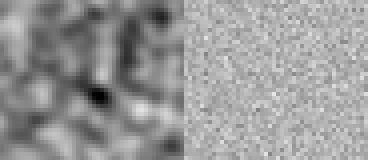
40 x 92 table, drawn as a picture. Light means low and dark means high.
It is made of 1 by 2 panels. Panel 1,1: middling, blotchy, strong in contrast. Panel 1,2: low, fine-grained.
